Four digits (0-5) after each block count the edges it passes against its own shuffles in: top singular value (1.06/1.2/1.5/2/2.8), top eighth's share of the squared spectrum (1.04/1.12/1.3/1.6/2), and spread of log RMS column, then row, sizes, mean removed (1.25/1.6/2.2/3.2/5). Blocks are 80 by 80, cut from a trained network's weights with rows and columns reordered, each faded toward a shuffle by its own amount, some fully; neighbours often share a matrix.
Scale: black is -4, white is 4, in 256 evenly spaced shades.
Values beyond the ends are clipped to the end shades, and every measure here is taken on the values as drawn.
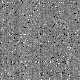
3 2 0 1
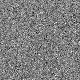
0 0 0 0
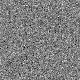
0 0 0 0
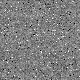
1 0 0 0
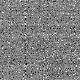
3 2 2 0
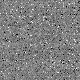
1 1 0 0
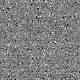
2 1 1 0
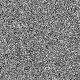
0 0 0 0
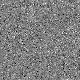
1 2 0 0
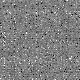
2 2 1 0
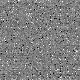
2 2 1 0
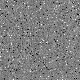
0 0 0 0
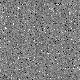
1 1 0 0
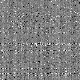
3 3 0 3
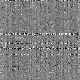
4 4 0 3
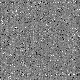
2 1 0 1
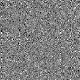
3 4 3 2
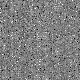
1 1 0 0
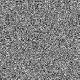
3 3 0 2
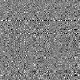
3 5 3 3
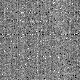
3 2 0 2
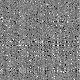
3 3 0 2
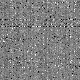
3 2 0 2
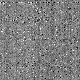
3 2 0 2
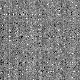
3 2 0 2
